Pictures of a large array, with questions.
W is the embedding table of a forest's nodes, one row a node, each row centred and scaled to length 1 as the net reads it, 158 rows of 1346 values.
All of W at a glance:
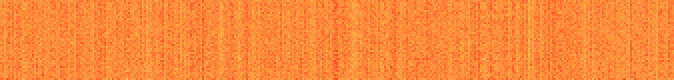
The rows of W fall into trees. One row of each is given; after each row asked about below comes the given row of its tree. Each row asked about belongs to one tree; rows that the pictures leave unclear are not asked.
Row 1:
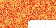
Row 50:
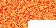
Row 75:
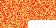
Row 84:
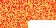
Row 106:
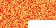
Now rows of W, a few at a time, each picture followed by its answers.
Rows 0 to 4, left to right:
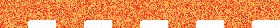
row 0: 84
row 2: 1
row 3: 84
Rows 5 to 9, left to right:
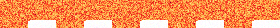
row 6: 50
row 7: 50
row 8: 84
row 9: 106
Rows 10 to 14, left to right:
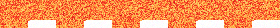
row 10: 50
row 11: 50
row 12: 50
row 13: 84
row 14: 50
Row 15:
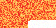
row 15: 1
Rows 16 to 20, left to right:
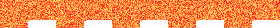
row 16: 84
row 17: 1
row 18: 50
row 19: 50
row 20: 84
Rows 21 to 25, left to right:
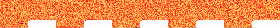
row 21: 106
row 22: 1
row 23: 75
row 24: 75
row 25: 75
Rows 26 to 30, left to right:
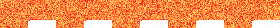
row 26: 1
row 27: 1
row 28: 1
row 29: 1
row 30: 50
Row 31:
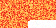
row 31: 84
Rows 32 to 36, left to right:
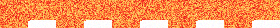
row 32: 50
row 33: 106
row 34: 1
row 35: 50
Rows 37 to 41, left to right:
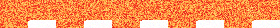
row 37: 84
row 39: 1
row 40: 50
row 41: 75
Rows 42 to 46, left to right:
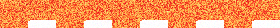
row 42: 1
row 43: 84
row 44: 75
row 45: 84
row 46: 1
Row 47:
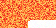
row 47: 75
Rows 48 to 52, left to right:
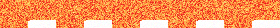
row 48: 84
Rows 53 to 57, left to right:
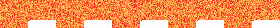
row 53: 84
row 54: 75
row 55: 1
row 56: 50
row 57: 84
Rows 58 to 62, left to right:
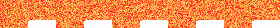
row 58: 75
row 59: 84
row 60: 50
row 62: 84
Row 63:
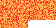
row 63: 50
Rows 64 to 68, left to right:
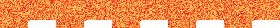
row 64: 1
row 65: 50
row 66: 84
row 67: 50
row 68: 50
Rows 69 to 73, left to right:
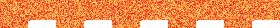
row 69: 1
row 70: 75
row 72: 1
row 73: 50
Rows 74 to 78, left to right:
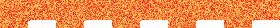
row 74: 1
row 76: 75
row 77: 84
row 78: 1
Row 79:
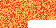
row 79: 84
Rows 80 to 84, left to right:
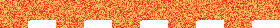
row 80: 1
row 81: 50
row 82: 1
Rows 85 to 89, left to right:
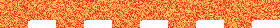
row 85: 1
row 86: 1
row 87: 1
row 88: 84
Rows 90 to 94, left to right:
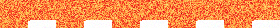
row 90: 1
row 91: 50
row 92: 1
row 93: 84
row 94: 50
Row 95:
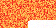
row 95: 75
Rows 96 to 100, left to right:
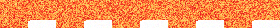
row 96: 1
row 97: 84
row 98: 50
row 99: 1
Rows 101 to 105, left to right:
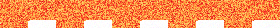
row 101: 84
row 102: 84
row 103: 84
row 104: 75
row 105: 1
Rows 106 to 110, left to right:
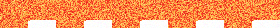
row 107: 1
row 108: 84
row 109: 50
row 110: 84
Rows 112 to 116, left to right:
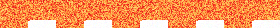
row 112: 84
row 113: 1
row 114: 50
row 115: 1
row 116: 50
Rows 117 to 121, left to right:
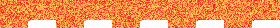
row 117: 50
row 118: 50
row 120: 1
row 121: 1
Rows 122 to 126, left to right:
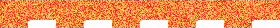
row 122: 84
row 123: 84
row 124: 75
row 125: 50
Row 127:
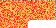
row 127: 75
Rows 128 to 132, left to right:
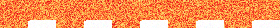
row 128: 50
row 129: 1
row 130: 84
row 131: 84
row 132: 50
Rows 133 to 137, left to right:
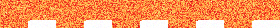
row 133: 50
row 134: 84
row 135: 50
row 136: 1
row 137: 84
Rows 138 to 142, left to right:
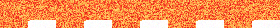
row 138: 50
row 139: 84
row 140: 84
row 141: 84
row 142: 50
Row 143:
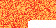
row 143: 50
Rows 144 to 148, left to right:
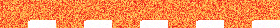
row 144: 106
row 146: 1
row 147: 1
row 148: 75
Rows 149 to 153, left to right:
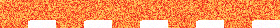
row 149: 1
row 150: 50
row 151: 84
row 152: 50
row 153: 84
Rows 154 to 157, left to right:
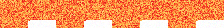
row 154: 1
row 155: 50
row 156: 84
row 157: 75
